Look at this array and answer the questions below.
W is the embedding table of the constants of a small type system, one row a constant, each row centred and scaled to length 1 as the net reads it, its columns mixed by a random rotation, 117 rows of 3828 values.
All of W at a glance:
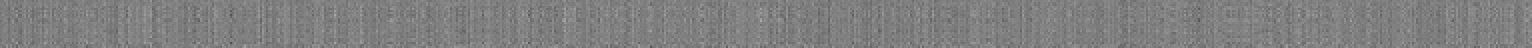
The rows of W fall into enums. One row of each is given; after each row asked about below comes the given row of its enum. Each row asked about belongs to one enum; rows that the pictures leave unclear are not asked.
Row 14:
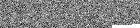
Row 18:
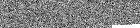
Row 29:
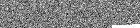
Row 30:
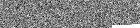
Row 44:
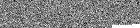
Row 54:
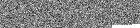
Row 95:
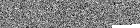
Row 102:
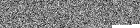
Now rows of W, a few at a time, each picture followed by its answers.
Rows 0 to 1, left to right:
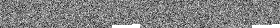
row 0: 14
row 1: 102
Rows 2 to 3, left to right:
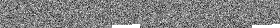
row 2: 54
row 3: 14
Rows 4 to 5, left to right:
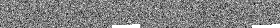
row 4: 29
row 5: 95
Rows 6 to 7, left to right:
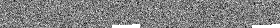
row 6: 44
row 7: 95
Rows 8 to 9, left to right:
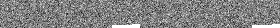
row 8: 29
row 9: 14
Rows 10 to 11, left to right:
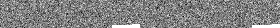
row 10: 29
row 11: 30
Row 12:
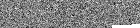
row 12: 95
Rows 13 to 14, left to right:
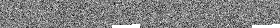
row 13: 95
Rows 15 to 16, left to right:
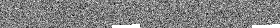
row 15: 95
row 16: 29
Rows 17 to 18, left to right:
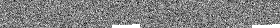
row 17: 44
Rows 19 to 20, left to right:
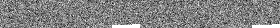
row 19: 18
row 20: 102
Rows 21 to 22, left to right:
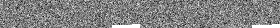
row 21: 30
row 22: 102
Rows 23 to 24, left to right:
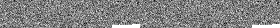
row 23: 44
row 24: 44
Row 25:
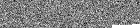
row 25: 44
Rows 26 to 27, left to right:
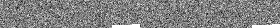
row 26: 30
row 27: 29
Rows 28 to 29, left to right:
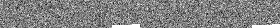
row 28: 30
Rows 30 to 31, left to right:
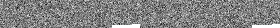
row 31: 14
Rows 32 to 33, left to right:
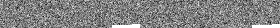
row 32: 30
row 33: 102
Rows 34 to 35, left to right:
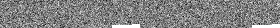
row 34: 102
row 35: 30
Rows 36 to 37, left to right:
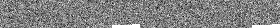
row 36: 18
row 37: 30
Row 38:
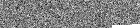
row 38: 30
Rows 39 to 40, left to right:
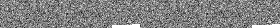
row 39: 29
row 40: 29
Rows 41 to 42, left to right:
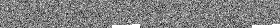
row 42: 14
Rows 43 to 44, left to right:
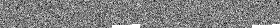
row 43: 30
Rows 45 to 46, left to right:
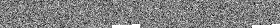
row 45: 102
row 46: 95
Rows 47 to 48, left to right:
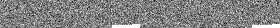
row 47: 54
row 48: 44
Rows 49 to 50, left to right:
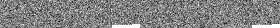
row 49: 54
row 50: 102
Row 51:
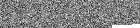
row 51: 14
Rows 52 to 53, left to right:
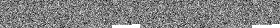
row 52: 102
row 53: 102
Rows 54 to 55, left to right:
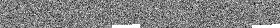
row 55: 95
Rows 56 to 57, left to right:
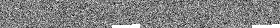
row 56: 95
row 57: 102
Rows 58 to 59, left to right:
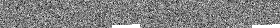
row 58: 30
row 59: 18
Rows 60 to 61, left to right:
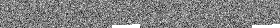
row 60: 29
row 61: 14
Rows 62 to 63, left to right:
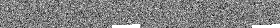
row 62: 29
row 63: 95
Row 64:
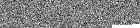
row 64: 44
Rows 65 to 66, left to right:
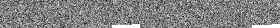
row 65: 102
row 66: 30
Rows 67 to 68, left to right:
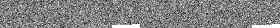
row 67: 102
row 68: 29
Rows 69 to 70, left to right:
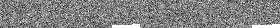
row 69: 14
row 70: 18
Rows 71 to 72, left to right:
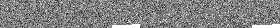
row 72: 14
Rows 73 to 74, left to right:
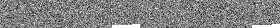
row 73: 54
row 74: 95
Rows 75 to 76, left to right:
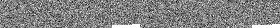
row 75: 54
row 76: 18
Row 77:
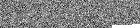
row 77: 14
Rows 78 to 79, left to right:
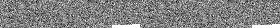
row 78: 18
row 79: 18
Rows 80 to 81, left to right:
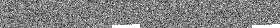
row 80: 18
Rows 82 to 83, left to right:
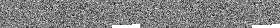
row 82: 95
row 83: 95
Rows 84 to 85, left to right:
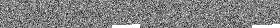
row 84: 29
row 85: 14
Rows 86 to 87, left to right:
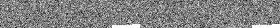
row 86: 29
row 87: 102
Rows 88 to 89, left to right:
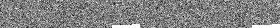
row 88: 95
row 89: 30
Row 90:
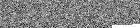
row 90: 14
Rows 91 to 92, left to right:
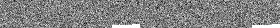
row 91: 44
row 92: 30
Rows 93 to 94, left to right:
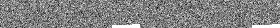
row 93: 29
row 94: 30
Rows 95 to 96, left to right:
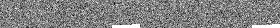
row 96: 29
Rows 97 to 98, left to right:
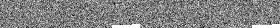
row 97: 95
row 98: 102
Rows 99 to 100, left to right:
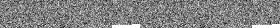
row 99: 102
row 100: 102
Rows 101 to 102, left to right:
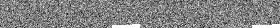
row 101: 29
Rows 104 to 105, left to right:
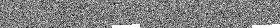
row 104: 95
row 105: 29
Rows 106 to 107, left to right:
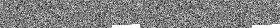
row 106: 30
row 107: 30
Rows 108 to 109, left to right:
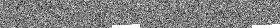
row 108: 30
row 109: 29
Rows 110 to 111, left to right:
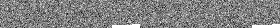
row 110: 29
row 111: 14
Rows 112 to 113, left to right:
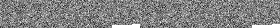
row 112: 14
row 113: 14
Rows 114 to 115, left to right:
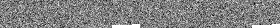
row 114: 102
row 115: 95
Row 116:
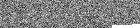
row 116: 14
